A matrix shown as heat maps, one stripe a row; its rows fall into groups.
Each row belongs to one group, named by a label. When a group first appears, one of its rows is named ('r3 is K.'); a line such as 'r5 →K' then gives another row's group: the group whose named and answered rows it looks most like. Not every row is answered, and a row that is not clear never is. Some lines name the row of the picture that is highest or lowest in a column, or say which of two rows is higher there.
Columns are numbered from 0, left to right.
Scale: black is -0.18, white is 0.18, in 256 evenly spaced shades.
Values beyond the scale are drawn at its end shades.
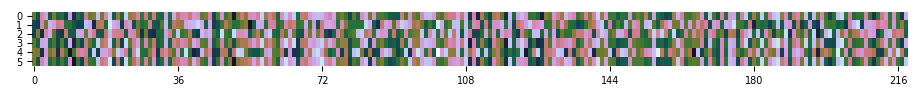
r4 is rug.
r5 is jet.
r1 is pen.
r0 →jet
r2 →rug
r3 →jet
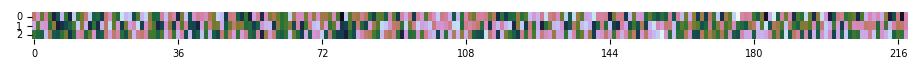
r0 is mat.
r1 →rug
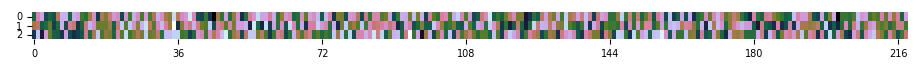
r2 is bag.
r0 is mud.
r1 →mat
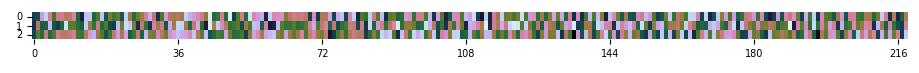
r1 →bag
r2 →mud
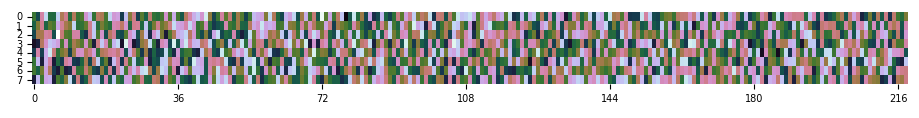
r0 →pen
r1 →mud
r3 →pen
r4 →rug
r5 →bag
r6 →mat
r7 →bag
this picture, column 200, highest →5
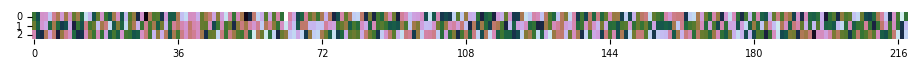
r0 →pen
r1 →jet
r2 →mat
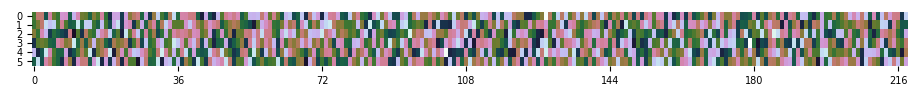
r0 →mud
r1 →pen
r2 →jet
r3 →mud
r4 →mat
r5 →bag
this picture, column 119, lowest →4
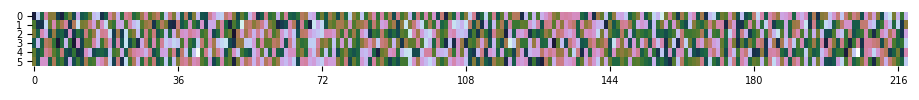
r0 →bag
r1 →rug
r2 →jet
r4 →mat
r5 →jet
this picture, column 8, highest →3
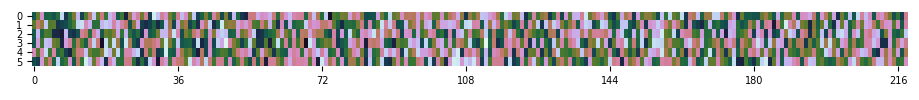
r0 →mud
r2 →bag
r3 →bag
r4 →rug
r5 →pen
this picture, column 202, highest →2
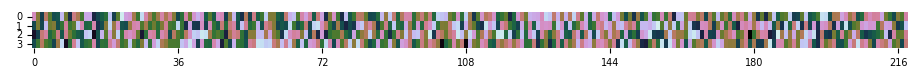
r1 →rug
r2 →pen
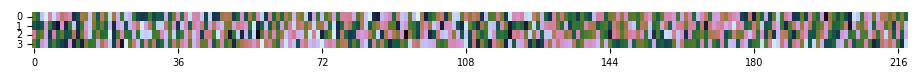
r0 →pen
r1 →mat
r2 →mat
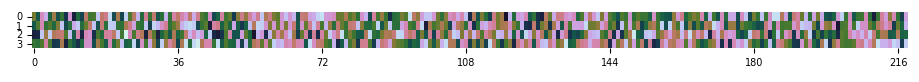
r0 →jet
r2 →pen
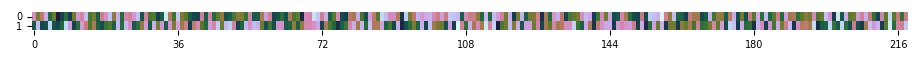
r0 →rug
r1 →bag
